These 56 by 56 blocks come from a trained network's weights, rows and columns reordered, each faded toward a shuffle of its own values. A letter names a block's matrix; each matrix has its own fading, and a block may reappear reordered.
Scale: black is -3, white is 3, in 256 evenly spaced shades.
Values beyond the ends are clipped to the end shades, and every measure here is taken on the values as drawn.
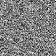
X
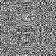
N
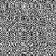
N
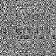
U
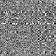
U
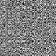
N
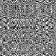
U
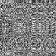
N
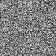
X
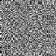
N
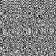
N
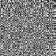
N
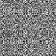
N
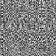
N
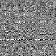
U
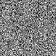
X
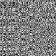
N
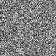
X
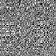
U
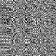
U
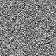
X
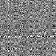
U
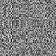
N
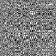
U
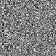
X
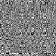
U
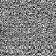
N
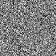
X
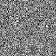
X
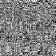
U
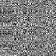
U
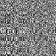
N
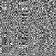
U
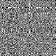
U
